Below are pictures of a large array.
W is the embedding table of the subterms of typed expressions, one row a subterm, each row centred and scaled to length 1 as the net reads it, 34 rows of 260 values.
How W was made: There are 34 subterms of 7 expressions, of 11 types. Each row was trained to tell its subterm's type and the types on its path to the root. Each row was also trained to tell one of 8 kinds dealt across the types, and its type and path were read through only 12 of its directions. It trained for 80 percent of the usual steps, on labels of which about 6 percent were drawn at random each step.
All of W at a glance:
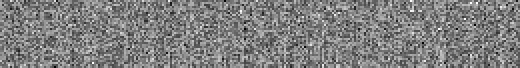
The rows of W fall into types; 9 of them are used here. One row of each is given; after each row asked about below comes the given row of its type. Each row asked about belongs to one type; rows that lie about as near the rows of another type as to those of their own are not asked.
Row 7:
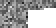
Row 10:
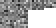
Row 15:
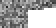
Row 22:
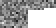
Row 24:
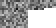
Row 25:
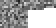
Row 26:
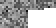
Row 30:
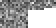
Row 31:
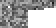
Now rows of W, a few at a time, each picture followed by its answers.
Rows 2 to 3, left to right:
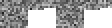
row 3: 22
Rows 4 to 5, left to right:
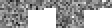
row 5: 24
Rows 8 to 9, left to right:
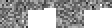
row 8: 25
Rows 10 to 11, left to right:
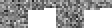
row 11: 10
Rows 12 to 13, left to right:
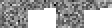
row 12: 31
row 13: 10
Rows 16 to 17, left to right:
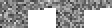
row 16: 10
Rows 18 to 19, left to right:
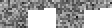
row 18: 26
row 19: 22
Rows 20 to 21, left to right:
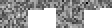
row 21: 7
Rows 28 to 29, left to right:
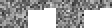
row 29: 25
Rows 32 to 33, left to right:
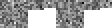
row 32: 26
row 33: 26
